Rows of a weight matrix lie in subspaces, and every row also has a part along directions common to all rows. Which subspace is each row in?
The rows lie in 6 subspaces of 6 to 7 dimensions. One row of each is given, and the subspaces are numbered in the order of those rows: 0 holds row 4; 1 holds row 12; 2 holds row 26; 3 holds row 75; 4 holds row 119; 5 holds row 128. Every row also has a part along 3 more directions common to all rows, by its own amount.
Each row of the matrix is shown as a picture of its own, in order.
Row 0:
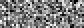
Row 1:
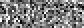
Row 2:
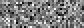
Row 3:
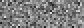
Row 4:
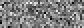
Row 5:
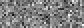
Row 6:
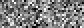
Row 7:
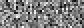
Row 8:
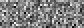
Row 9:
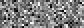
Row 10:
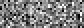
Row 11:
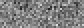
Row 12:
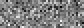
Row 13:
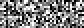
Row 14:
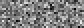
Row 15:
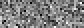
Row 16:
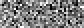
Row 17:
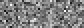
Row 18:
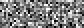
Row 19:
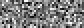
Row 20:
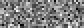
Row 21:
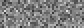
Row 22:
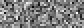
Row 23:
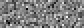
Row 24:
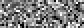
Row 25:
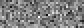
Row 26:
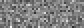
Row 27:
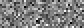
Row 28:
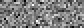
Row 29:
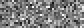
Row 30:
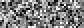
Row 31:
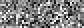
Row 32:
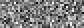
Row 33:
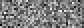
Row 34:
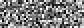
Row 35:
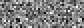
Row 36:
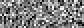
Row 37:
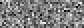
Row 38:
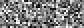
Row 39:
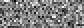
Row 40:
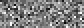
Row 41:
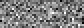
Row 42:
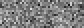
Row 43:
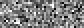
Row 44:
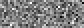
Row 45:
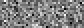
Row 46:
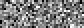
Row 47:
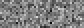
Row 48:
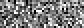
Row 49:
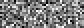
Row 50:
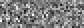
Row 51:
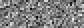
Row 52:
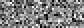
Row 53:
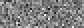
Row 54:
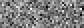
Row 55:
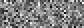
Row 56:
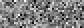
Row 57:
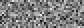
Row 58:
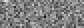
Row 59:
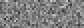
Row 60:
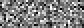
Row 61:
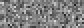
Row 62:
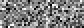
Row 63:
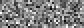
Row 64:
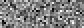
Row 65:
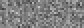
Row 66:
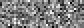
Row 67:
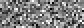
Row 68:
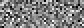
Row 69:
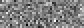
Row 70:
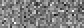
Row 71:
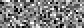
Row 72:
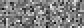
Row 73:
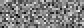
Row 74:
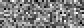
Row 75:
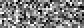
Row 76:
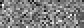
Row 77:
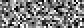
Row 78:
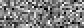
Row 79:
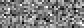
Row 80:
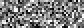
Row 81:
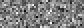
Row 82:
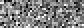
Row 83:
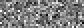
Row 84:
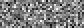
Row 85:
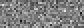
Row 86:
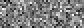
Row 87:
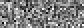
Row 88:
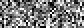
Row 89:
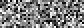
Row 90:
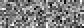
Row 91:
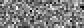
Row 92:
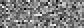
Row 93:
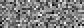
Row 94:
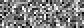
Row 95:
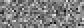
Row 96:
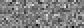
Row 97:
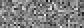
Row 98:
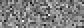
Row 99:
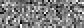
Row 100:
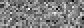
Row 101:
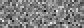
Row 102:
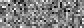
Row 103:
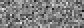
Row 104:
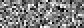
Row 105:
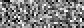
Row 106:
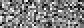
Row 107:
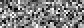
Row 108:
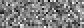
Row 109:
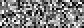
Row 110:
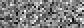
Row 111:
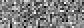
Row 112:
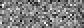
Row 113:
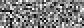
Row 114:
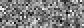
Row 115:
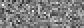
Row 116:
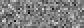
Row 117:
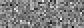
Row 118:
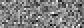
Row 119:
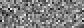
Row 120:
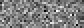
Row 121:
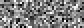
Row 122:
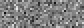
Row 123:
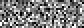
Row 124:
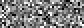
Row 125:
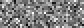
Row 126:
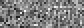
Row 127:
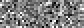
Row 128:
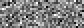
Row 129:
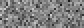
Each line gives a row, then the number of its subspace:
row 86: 1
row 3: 3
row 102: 1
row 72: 3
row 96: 5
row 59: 0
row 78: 5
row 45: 4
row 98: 4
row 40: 4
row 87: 1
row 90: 3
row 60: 1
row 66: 2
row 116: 4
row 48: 1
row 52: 5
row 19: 2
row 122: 1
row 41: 5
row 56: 5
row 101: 0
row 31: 2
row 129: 3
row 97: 1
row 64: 1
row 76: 0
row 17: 2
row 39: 0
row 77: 0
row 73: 2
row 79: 3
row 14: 3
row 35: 2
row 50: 0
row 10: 0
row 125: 2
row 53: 1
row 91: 1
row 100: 5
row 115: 4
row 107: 4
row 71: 4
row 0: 3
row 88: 3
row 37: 4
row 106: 1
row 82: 1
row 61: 4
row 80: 4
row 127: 2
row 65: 3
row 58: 4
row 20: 0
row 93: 3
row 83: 0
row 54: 5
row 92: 3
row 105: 0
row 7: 1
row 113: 2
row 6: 5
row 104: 5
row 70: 2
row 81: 5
